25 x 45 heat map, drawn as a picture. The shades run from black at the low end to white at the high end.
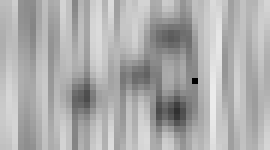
On average the colour sits 70% of the way up the scale. One lone cell stands out, far lower than its neighbours. Four dips sink into the field. The grain runs up and down.
